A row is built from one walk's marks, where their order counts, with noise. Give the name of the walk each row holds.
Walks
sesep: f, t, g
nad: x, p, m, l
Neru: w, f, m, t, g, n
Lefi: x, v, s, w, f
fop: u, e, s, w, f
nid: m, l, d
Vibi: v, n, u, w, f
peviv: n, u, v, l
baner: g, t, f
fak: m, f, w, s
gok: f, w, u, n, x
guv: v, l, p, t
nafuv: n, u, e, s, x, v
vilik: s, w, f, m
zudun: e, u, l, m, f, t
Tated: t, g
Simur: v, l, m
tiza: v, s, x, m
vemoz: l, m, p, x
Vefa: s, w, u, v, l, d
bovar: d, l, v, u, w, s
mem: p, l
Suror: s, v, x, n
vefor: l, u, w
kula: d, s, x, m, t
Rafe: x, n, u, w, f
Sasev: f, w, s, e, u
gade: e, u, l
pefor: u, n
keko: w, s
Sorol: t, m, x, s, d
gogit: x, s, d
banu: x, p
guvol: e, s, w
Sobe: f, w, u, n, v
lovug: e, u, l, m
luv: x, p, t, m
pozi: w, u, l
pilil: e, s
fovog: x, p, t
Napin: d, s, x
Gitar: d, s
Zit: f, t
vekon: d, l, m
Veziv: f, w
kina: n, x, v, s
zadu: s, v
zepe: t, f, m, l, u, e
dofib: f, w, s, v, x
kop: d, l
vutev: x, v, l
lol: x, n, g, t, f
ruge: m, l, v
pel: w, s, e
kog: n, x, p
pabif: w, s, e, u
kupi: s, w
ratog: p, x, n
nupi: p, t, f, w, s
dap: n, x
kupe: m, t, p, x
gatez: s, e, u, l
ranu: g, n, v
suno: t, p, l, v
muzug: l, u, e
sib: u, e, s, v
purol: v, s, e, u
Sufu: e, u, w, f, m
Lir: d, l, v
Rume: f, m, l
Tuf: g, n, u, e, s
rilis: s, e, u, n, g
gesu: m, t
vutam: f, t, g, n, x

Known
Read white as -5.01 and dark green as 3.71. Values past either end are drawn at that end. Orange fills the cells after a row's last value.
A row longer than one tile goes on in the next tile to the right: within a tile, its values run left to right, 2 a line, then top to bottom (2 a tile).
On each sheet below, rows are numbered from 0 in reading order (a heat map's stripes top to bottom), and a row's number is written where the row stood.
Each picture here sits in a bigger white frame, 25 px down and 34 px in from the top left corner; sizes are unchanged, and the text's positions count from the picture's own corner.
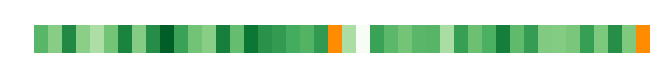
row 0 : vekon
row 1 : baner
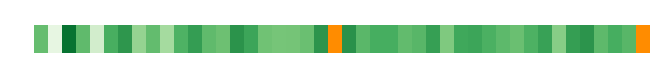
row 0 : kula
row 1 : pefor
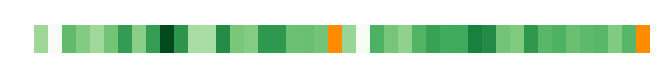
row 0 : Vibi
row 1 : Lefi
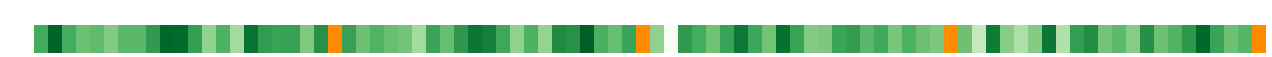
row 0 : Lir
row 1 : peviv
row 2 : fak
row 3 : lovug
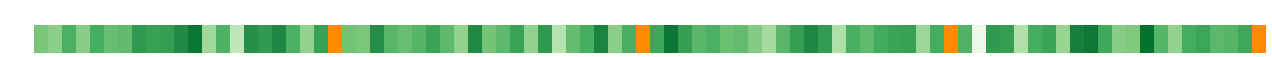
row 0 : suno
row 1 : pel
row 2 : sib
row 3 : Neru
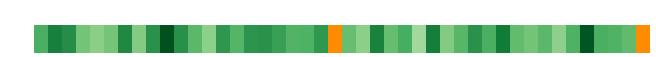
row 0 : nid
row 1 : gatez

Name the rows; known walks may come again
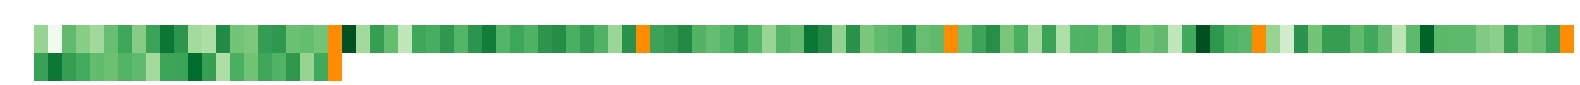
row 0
Vibi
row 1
Suror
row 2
pilil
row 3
muzug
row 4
fovog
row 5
sib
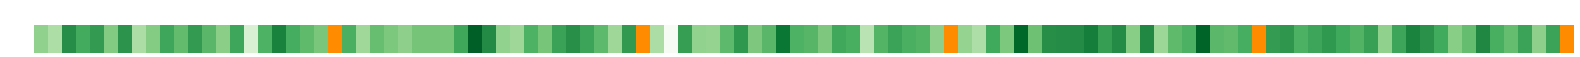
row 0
Sasev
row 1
Sobe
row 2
fop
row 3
mem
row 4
zadu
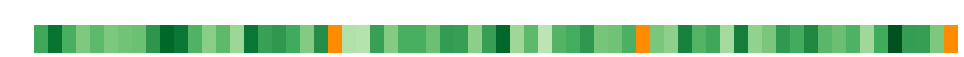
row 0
Lir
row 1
guv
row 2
gatez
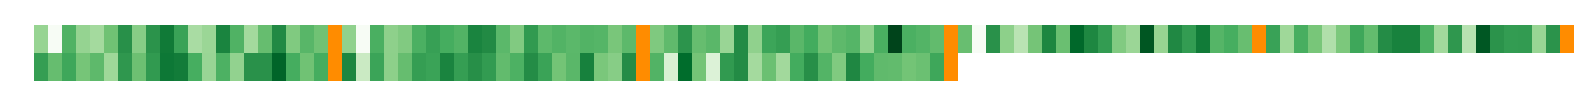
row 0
Rafe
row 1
Lefi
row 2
gade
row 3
Rume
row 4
ruge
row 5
peviv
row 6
ratog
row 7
kula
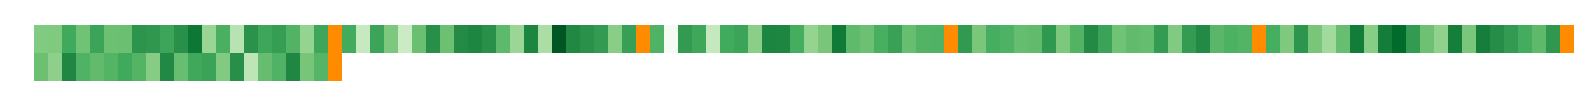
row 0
suno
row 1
Simur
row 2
Neru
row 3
pefor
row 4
vekon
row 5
pel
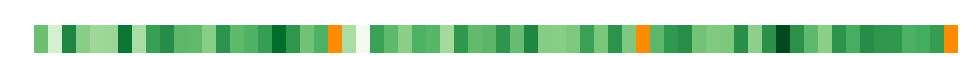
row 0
lovug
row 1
baner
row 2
nid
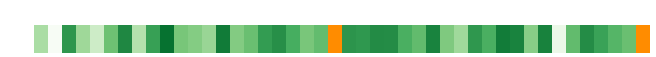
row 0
Sufu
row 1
Tuf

